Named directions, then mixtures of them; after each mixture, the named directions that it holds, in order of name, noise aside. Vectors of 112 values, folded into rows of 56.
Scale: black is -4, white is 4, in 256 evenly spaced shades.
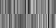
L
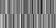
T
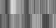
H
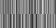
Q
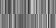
L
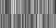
H, L, Q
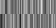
T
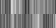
H, L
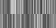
H, Q, T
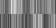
H, Q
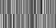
Q, T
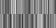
H, L, Q
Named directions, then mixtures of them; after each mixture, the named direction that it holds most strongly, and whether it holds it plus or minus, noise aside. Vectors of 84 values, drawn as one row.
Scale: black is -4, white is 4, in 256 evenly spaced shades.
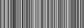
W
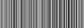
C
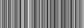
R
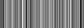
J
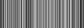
J, plus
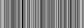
J, minus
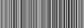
C, plus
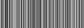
W, minus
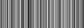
R, minus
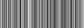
R, plus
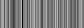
W, plus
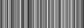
R, minus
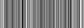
J, minus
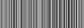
C, plus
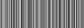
C, plus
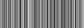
R, plus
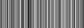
R, minus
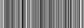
J, minus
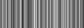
R, minus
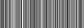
W, minus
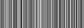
C, plus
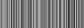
C, plus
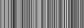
W, plus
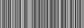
R, plus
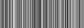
W, minus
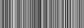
W, minus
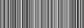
W, plus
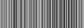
C, plus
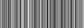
R, plus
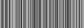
W, minus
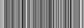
J, minus
